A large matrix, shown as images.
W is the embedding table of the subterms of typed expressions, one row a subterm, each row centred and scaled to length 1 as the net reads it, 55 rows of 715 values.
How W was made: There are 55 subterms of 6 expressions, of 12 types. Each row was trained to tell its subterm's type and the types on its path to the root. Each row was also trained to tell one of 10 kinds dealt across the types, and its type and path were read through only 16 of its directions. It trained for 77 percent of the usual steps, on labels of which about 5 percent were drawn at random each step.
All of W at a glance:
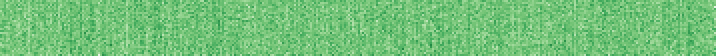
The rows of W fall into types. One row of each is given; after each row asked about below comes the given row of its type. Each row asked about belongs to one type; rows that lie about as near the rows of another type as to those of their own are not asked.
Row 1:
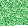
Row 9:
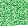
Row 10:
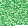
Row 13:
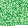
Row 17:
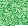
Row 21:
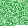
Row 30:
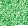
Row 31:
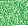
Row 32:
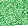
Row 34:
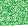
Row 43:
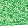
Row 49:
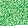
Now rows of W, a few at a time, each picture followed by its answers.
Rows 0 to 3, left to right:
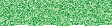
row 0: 34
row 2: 10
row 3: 43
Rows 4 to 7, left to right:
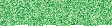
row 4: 34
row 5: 1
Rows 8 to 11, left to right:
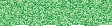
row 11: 49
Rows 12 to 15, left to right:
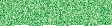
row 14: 9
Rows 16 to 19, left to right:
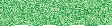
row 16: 34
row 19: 10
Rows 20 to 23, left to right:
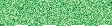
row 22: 9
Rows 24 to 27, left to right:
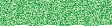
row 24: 31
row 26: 10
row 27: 31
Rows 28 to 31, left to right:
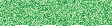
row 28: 13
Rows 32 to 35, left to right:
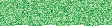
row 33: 10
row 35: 31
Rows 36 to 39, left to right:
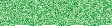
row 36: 1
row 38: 43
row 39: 13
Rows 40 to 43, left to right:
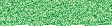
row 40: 34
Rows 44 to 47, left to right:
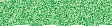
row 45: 32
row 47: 1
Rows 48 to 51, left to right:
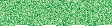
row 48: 1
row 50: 21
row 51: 31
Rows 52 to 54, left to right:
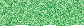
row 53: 13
